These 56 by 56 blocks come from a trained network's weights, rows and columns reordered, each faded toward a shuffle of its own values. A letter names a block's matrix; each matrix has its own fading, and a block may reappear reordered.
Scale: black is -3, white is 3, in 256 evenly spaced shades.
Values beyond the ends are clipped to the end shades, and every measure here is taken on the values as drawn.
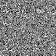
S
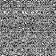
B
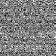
B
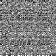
B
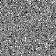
S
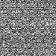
B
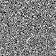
S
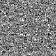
S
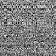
B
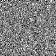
S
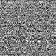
B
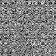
B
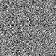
S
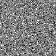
S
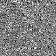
S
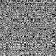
B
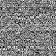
B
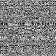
B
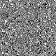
S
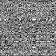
B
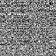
B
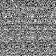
B
